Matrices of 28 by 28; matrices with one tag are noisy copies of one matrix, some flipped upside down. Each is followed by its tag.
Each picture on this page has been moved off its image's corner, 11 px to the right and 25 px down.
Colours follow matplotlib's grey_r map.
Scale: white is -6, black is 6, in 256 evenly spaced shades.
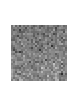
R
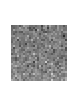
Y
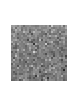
Y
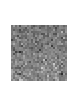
R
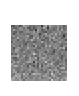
Y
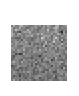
R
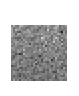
R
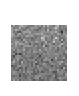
R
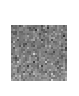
Y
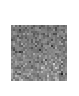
R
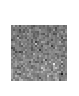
R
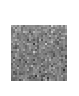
Y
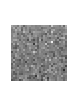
Y
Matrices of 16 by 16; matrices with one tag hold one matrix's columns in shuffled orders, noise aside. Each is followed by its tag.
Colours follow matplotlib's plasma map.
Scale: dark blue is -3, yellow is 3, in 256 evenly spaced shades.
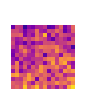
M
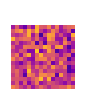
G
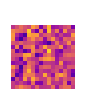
G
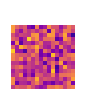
G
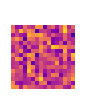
G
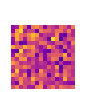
G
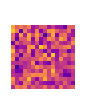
G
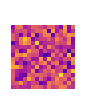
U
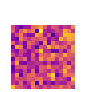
G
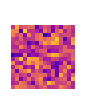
U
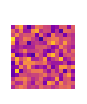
U
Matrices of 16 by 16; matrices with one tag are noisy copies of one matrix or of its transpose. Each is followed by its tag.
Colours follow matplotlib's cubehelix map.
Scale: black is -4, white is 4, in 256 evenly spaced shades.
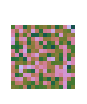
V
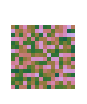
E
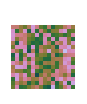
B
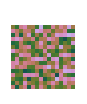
E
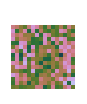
B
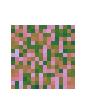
E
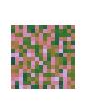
E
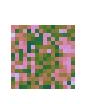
B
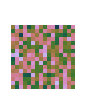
E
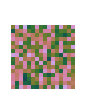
E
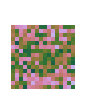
B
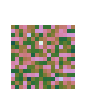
E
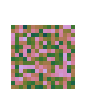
V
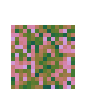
B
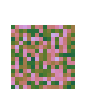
V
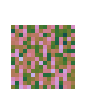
E
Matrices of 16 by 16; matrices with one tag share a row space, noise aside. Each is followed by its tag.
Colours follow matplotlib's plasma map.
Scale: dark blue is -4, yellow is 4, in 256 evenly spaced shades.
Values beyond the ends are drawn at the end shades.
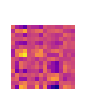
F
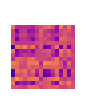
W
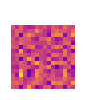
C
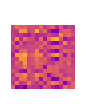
F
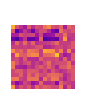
W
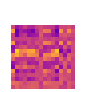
W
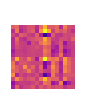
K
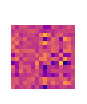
K
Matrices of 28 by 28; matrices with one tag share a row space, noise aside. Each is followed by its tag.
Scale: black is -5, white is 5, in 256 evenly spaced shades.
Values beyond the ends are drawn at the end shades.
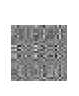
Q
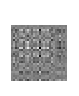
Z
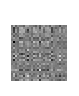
Z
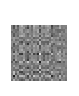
Z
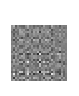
Z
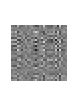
Q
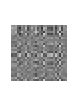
Q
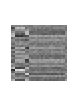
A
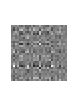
Z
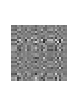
Q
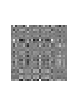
Z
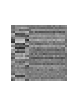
A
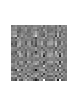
Q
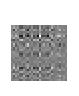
Z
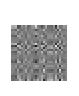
Q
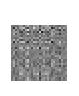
Z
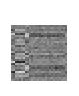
A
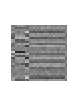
A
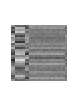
A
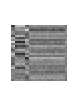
A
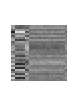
A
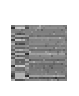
A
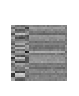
A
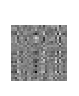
Q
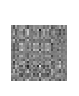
Z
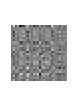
Z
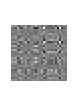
Q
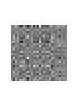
Z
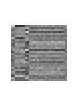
A
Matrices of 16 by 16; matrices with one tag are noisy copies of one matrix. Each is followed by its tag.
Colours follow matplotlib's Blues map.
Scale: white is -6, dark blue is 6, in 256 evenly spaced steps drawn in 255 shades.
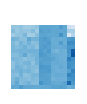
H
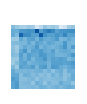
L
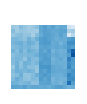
H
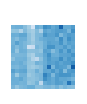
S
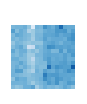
S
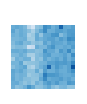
S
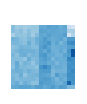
H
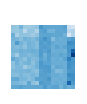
H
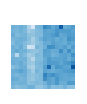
S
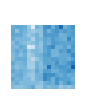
S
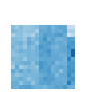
H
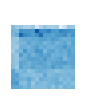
L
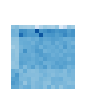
L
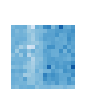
S
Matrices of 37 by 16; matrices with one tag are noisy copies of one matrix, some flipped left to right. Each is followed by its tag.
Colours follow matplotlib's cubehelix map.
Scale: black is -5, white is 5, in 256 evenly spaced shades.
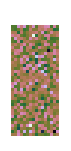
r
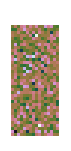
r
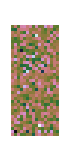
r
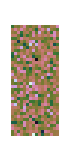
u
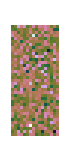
r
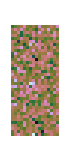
u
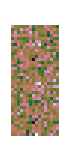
u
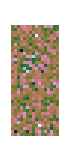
r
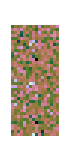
u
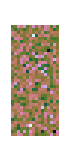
r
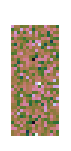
u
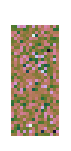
r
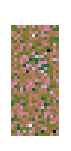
r
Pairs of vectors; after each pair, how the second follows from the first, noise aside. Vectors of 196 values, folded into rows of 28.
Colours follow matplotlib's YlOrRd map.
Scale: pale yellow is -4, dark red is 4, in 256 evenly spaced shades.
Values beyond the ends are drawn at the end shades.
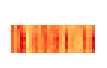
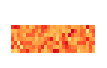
shuffled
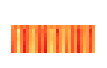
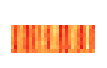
reversed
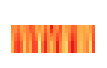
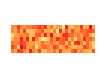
shuffled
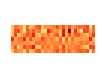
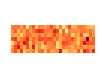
shuffled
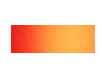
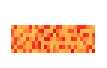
shuffled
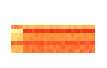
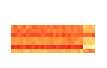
reversed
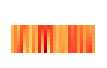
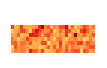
shuffled
